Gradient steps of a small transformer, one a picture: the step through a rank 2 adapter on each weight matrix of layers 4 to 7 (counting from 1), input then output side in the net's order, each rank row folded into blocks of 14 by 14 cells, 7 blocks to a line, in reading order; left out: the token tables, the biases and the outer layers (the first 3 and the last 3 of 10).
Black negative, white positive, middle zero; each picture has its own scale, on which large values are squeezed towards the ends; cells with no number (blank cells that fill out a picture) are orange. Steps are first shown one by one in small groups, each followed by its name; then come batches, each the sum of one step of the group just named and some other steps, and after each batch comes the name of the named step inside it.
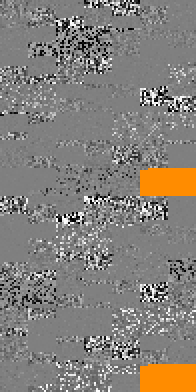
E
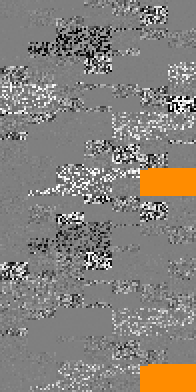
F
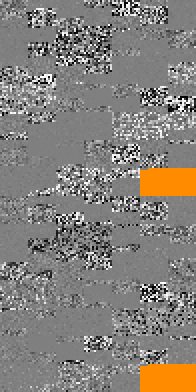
F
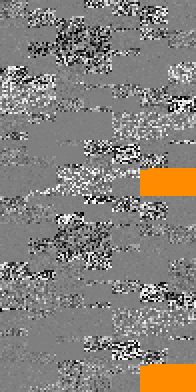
F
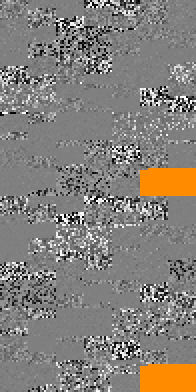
E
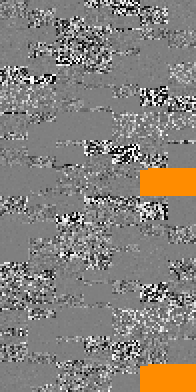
E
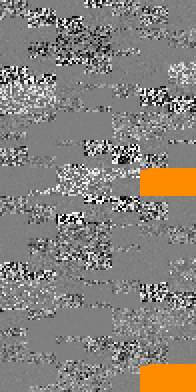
F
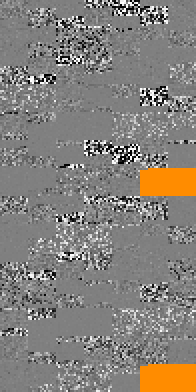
E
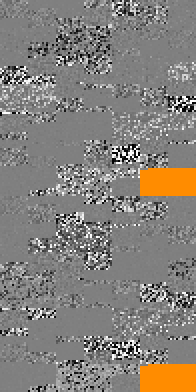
F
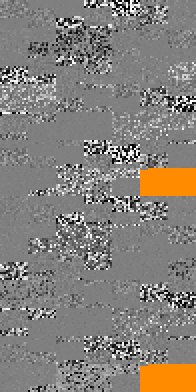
F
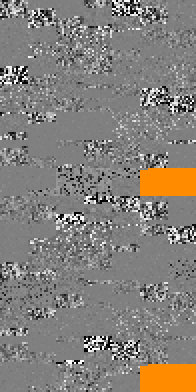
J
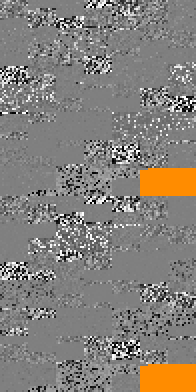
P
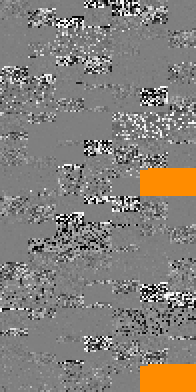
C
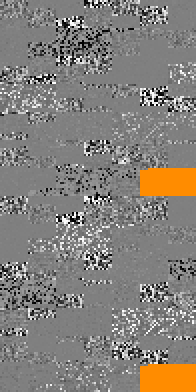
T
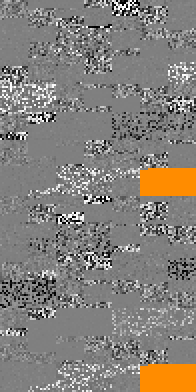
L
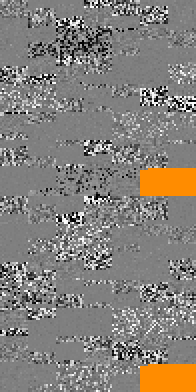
T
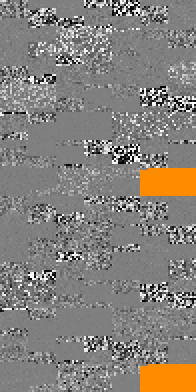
L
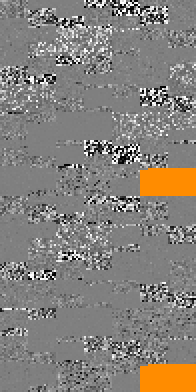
P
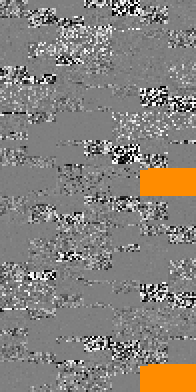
J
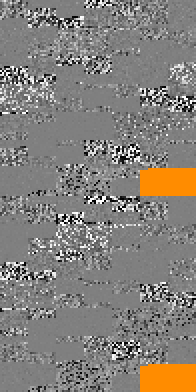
P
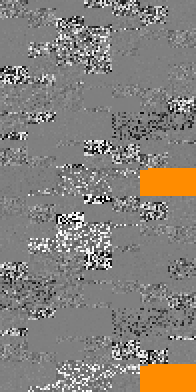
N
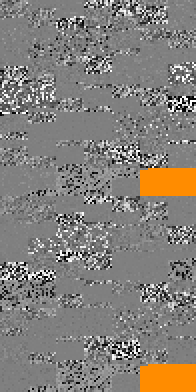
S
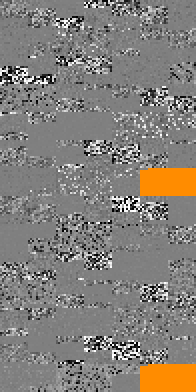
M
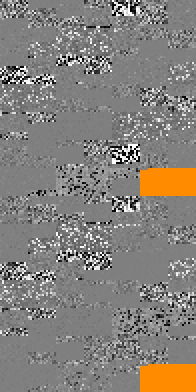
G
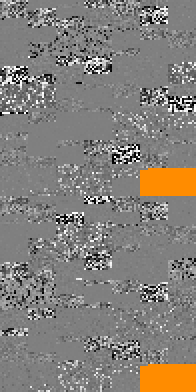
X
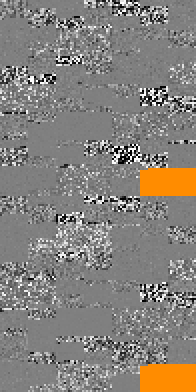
N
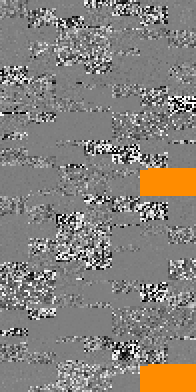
N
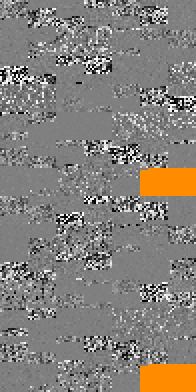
X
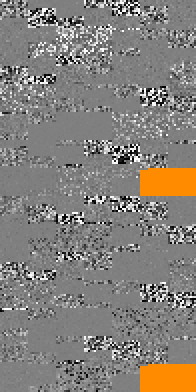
M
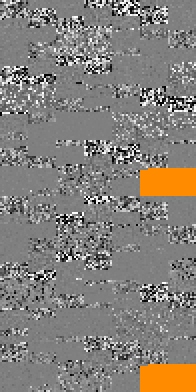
X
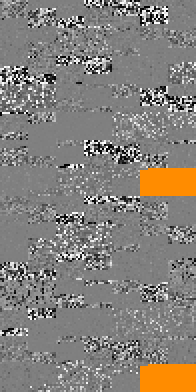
X
